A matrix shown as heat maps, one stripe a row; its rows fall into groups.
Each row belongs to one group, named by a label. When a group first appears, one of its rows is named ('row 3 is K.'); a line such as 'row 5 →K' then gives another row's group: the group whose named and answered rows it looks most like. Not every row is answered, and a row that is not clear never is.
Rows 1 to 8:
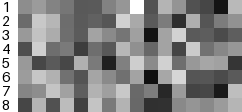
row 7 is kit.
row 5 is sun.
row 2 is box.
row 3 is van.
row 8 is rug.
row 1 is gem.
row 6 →van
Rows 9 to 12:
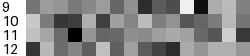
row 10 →sun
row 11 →sun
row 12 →rug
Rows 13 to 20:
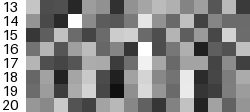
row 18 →gem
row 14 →gem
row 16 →gem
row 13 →sun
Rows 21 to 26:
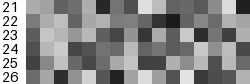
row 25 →box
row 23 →kit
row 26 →gem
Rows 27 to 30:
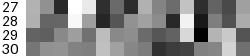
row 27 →gem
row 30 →rug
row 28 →gem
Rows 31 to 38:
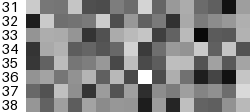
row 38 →kit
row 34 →box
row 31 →gem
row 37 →kit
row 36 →gem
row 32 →rug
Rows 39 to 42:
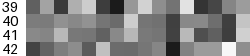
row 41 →kit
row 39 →gem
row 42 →rug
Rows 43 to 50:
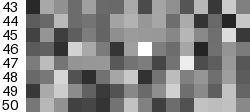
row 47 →van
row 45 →sun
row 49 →box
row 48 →box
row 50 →box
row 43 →box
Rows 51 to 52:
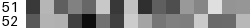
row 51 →rug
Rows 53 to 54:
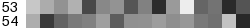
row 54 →sun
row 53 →van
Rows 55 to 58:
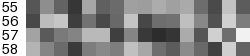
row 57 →kit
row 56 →box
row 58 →sun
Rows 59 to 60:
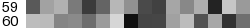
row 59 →box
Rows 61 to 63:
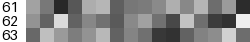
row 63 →rug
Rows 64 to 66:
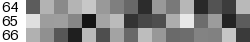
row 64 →kit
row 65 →van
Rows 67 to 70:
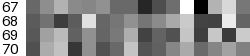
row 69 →kit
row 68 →sun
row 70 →box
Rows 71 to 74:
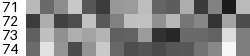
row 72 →sun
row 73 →rug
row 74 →rug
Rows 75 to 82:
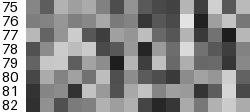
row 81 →sun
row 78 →kit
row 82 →rug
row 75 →kit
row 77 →gem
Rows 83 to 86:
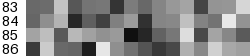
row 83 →kit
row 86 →rug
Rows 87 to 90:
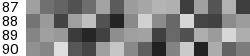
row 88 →gem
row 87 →sun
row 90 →van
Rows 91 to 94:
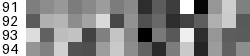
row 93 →van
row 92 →rug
